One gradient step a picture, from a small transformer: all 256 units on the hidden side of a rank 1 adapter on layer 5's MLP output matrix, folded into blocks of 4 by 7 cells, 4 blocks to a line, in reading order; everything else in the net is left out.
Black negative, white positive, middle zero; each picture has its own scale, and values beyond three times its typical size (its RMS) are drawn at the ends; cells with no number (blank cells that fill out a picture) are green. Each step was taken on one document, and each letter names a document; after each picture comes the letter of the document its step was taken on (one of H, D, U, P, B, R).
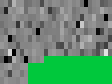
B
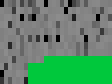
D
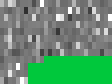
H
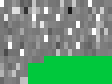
H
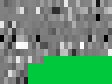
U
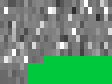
B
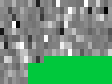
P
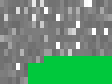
H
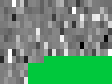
B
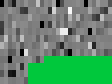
P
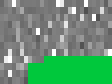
B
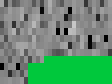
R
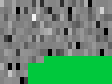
H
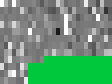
R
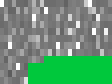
H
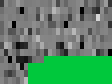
U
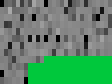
D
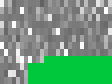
U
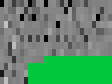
D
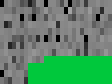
D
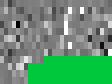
B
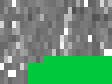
R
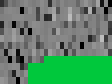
U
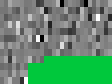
P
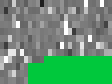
B
